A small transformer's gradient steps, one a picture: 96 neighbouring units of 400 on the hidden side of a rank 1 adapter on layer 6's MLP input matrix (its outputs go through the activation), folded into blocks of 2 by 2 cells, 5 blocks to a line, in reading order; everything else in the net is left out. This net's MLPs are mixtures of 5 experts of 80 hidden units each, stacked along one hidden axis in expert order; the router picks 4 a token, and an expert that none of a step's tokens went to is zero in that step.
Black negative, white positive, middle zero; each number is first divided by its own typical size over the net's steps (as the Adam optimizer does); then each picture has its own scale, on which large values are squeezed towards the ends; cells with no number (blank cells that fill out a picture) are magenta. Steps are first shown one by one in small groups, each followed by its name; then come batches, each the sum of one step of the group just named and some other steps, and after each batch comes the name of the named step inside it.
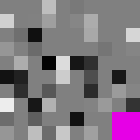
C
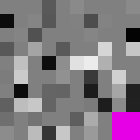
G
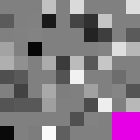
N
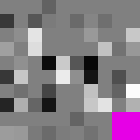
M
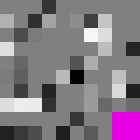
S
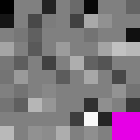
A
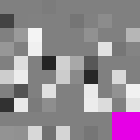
M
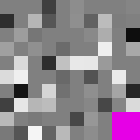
G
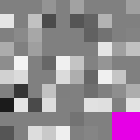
N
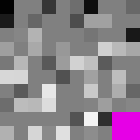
A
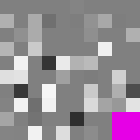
C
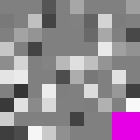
N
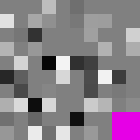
C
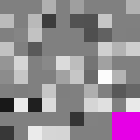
N
